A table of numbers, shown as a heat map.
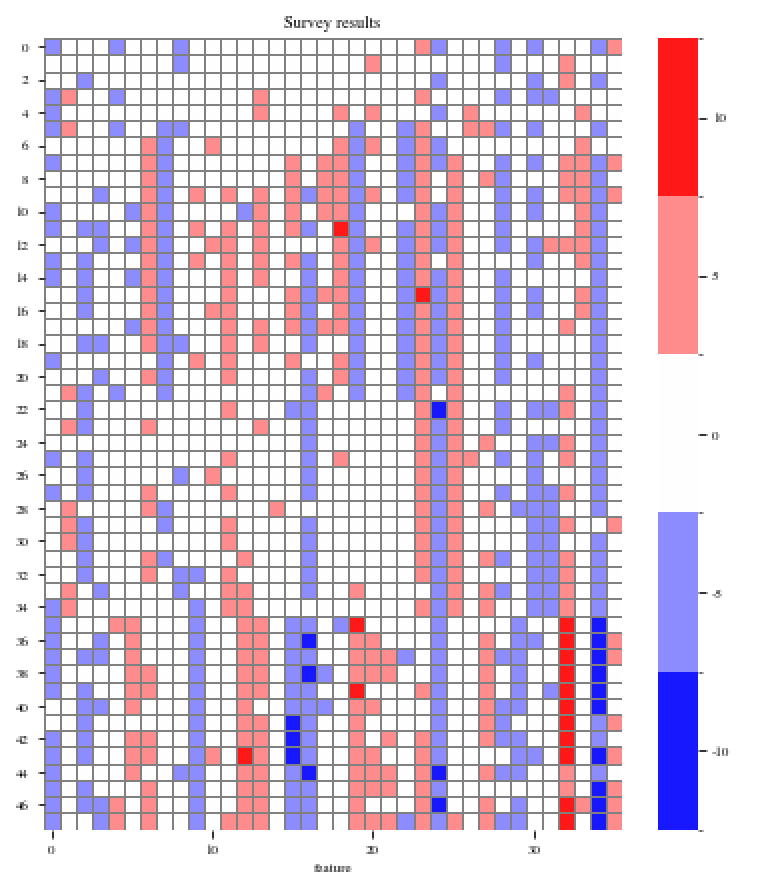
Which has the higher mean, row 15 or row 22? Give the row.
15
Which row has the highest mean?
9
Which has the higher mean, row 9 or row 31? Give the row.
9
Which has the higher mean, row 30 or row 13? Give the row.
13
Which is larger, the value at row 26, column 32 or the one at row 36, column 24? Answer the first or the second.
the first
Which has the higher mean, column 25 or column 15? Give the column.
25
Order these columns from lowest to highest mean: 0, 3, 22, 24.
24, 0, 22, 3
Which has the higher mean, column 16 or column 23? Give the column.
23
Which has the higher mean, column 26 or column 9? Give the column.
26
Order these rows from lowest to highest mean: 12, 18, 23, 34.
18, 23, 34, 12
